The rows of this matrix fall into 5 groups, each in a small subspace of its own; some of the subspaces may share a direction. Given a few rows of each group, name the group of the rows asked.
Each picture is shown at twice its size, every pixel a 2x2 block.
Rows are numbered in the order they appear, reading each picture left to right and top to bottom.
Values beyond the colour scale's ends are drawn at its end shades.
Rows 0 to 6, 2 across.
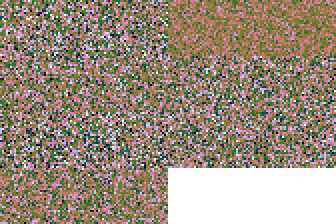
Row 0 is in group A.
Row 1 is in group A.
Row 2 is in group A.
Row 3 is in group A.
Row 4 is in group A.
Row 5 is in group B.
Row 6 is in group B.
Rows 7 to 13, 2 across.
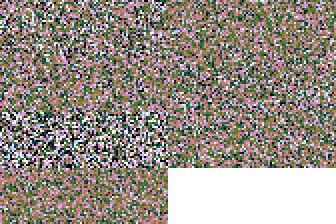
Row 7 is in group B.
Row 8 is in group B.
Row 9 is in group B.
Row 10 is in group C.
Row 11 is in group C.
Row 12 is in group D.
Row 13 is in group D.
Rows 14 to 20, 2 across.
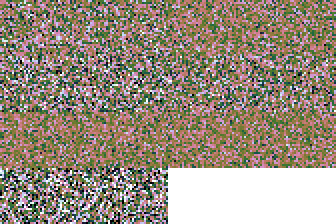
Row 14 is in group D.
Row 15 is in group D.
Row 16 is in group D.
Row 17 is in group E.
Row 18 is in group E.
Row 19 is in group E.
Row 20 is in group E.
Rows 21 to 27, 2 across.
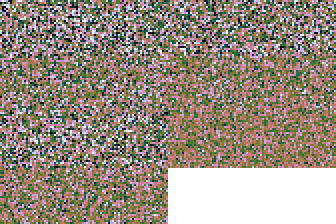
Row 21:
C
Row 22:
C
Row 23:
C
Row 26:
A
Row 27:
E
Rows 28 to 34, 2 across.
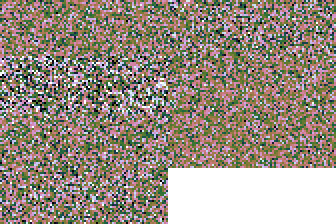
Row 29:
C
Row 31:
B
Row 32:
B
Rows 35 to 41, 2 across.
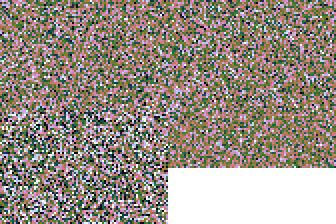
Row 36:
A
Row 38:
A
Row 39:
A
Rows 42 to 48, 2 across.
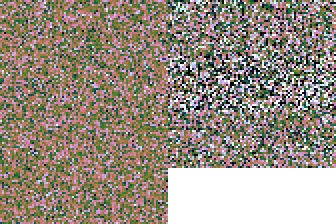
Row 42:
B
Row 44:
A
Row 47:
E
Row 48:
A
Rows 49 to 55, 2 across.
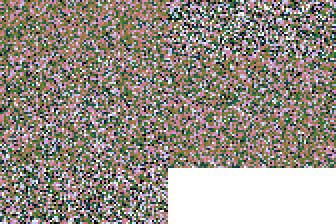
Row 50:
A
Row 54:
B
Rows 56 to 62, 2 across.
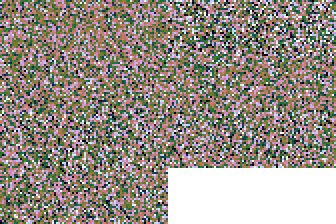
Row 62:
A
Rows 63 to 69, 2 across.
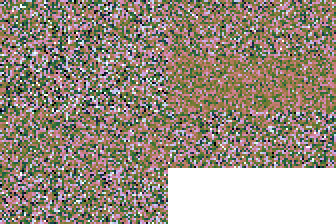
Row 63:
B
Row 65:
A
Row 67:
A
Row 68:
B
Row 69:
B
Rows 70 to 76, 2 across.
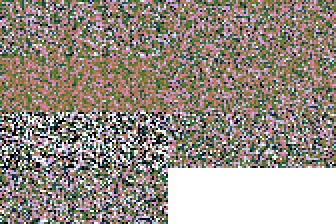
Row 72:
B
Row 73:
B
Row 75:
E
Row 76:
B
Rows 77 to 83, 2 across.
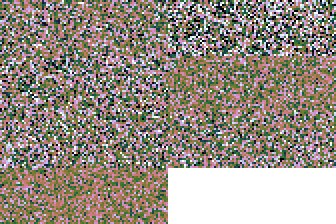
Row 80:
C
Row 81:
A
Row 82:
C
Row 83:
B
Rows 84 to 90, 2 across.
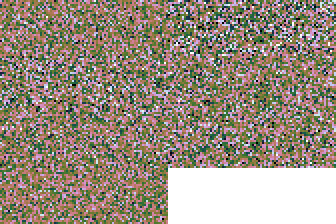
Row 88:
A
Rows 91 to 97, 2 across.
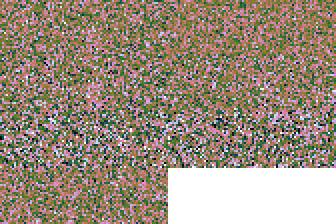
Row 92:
C
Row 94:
D
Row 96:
E
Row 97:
D
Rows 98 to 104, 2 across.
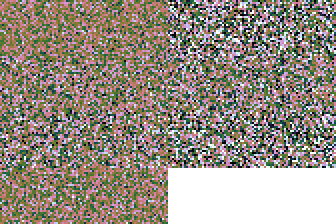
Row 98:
B
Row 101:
B
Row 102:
B
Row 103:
E
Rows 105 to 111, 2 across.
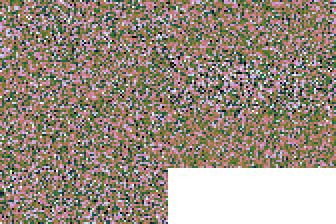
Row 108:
C
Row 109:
B
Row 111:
E
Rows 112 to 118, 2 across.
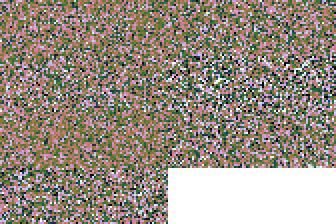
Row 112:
C
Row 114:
A
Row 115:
A
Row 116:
D
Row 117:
B
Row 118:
B
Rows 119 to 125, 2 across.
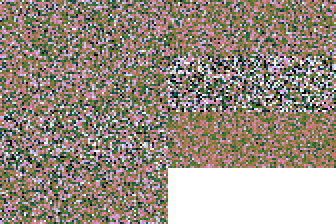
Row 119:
B
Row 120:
E
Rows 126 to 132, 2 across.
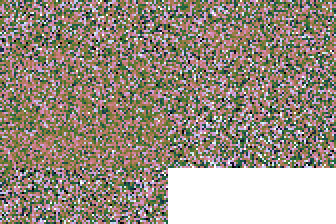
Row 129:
D
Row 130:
E
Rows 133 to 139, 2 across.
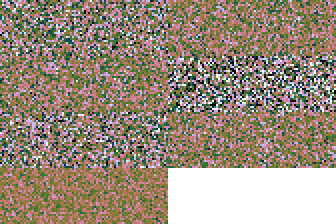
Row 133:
C
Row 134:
E
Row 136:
A
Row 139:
D
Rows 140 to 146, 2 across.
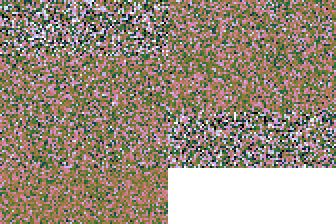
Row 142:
C
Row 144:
B
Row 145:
A
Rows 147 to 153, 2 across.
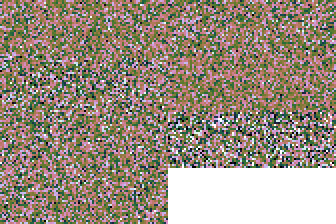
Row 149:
C
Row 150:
E
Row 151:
B
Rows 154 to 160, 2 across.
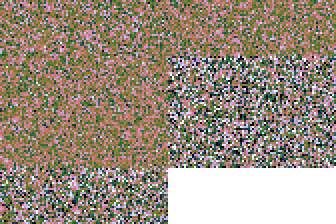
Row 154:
D
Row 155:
C
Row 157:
E
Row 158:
A
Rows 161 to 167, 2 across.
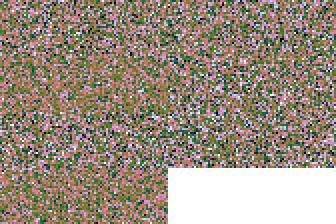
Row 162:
E
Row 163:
B
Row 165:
A
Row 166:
B
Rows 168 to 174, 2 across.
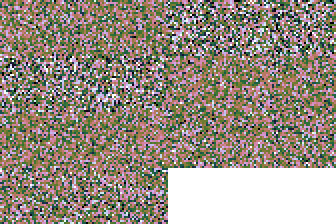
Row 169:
B
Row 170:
E
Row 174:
E
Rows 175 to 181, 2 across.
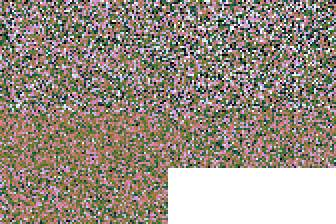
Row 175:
E
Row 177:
E
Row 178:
C
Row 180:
C
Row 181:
D
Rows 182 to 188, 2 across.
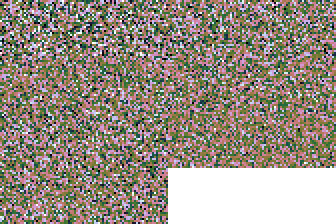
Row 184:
E
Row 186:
B
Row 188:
D
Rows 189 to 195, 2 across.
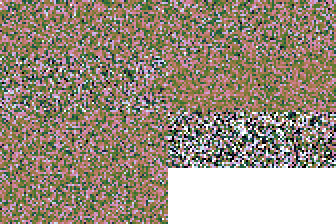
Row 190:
C
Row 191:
B
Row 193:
C
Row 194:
A
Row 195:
C
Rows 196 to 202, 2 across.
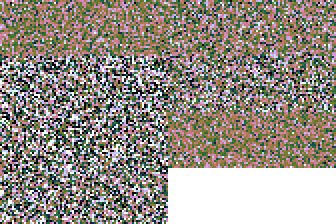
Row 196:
E
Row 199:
D
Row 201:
D
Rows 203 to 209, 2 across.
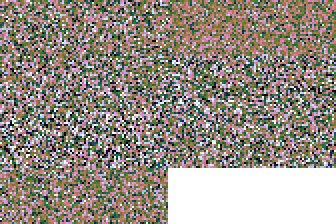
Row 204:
D
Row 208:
B
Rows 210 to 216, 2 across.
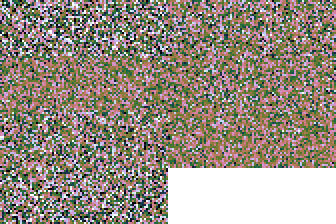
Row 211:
D
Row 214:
E
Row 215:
E
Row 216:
C
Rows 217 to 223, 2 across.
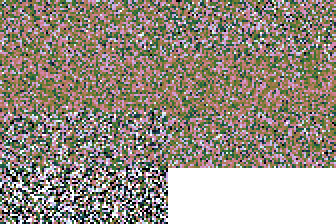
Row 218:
D
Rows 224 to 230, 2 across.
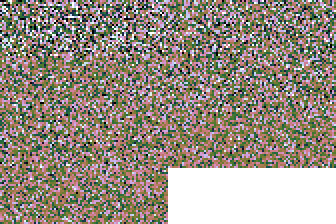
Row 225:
A
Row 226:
C
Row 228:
D
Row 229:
A
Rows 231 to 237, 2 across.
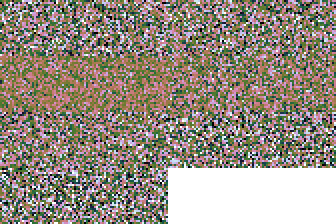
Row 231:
E
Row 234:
B
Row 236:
A
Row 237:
C
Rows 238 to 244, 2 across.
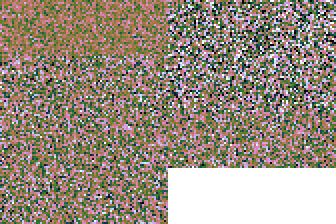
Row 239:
B
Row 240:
A
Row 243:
B
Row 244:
B
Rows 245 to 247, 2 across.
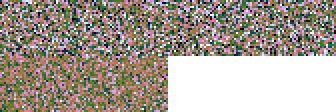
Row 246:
D
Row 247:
A
